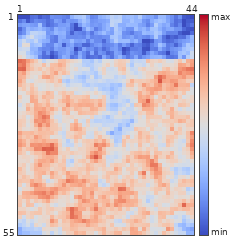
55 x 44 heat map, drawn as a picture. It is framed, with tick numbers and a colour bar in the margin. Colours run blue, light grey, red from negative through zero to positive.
There are no regular stripes. Overall the values sit about 50% of the way up the scale. A horizontal seam about 20% of the way down splits the table, and the bottom part is higher.
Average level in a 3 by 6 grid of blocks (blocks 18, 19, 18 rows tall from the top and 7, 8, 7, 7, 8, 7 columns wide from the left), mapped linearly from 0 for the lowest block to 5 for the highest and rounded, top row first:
210111 | 544244 | 455543
